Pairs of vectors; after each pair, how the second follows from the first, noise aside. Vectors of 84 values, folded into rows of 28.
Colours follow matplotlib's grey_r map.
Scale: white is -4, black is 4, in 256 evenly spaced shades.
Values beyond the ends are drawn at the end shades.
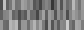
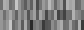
reversed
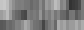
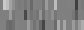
partly zeroed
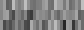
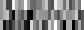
scaled up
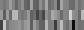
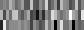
scaled up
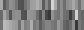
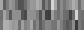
copied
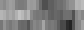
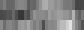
negated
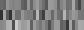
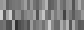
negated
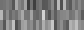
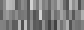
reversed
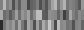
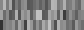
copied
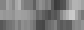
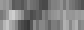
reversed
